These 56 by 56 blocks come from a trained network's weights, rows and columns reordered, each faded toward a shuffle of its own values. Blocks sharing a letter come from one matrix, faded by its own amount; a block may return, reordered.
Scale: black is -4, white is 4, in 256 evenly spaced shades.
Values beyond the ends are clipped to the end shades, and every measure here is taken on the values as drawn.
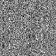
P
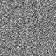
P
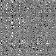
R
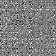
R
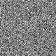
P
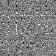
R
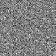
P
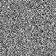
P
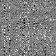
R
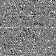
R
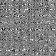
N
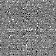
R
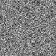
P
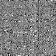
N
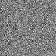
P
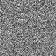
P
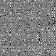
R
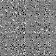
R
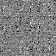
R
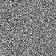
P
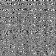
N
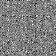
N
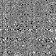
N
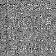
N
